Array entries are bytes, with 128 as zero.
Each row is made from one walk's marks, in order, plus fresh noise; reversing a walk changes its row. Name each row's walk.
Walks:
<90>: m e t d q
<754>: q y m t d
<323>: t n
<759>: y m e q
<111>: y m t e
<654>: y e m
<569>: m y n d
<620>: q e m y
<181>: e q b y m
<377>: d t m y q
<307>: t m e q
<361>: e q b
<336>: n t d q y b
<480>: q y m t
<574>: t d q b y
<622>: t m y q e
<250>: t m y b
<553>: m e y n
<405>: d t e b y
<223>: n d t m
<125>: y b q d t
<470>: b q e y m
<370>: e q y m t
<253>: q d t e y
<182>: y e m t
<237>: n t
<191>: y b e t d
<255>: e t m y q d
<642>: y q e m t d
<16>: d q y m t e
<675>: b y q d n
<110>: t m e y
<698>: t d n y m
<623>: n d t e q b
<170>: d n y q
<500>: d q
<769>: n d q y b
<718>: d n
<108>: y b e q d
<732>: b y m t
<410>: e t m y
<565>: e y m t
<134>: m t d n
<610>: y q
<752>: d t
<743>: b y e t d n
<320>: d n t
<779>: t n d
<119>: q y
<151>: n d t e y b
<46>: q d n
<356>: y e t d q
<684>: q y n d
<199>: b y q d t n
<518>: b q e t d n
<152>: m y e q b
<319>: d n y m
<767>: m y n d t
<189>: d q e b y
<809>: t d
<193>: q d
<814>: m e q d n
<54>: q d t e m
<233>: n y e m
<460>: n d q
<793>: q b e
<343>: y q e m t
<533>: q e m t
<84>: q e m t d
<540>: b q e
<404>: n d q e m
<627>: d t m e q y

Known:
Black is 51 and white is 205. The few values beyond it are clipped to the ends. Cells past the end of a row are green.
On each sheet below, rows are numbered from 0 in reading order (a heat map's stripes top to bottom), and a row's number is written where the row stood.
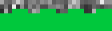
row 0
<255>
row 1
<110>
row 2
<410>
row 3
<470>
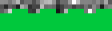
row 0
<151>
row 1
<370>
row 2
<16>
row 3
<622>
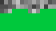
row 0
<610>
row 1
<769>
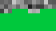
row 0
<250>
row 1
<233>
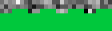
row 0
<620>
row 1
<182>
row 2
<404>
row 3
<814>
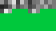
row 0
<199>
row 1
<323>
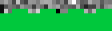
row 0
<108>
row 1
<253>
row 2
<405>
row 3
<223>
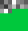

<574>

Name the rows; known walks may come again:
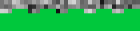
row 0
<119>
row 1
<84>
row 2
<752>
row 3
<460>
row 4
<404>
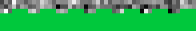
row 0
<574>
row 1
<684>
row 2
<754>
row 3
<767>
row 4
<151>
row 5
<356>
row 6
<361>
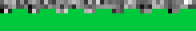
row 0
<814>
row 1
<108>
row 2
<253>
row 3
<809>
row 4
<410>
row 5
<565>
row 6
<319>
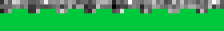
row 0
<500>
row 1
<470>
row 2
<769>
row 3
<370>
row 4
<343>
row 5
<569>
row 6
<193>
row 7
<377>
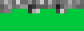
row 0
<793>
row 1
<743>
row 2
<779>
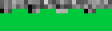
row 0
<134>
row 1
<191>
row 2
<233>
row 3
<553>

